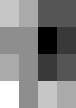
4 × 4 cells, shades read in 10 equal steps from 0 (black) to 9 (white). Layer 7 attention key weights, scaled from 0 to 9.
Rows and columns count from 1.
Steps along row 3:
down down up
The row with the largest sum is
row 4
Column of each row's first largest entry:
1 1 1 1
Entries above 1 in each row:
4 3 4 4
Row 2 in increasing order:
0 2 5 5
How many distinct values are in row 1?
3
